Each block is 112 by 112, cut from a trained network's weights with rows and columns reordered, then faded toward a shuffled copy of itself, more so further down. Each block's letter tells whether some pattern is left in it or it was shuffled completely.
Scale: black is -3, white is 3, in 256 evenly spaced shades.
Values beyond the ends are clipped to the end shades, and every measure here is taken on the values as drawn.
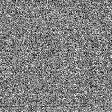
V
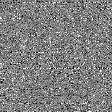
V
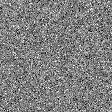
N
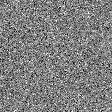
N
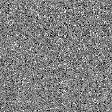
V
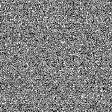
V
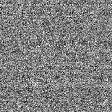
V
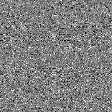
V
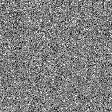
V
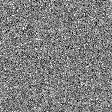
N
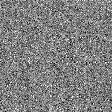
V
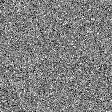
N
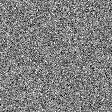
N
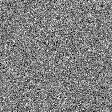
N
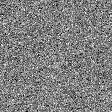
N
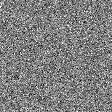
N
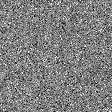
N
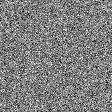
N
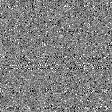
V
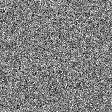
N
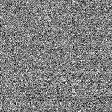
V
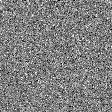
N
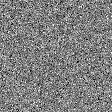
N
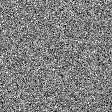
N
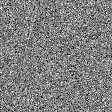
N
